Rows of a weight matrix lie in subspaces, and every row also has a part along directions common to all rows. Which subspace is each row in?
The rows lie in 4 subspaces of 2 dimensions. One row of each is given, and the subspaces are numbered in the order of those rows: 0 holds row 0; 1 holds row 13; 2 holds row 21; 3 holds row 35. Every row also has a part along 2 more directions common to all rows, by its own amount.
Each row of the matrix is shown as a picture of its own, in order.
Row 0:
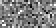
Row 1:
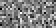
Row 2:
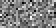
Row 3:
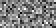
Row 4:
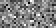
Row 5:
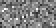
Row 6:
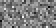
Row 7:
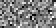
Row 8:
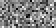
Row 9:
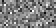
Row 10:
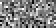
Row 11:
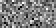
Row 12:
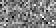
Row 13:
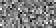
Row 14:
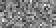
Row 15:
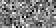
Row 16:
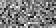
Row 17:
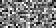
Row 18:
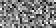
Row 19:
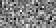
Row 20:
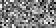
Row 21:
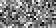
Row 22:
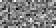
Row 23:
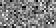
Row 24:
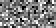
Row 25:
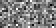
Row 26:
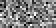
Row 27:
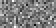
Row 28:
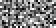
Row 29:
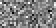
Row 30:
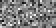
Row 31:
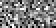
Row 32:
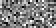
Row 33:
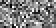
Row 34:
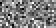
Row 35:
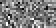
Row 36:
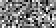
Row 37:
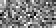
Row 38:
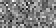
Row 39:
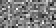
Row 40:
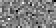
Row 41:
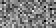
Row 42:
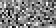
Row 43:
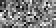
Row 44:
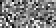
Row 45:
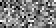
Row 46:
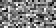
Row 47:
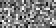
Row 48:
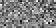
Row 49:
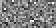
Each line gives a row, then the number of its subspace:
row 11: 3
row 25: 0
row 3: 1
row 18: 1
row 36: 0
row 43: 2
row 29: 0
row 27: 3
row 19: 3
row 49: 3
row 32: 3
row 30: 0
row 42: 2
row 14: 2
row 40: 0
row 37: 2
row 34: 3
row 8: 0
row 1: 1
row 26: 2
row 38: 3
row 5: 2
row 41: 1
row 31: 3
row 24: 1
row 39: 0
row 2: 0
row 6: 2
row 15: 2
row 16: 2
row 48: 1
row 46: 0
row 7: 0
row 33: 2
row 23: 1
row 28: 0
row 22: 0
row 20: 1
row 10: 3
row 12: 1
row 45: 2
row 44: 3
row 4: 3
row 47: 2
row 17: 0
